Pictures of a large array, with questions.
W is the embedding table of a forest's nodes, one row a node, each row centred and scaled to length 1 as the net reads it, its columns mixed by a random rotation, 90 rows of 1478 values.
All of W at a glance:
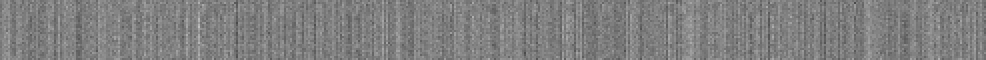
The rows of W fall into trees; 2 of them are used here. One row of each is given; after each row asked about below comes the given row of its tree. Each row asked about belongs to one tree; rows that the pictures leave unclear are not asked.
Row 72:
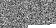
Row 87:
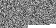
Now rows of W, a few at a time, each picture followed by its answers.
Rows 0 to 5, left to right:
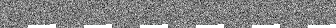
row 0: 72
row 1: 87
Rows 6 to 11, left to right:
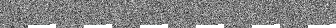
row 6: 72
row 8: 72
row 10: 72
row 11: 72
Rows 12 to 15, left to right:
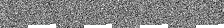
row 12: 72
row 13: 72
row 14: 87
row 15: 72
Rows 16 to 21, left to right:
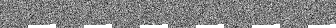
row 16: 72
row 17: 87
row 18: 87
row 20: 72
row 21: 72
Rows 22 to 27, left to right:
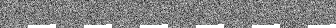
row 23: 87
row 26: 87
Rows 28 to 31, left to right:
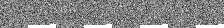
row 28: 87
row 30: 87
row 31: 87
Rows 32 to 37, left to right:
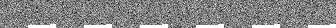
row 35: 72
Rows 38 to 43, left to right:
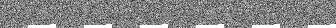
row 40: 87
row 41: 87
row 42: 72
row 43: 87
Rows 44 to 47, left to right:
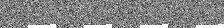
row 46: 87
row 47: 87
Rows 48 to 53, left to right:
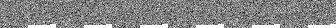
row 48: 72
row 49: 87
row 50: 72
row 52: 87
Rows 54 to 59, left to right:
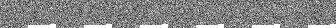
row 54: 87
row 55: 87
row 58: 87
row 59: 87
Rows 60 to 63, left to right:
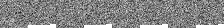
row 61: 72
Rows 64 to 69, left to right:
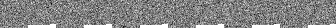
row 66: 72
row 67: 87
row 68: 72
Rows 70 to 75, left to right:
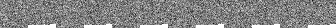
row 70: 72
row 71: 87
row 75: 87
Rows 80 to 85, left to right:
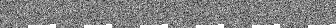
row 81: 87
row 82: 72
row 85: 72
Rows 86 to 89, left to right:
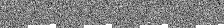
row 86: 87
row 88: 87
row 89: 87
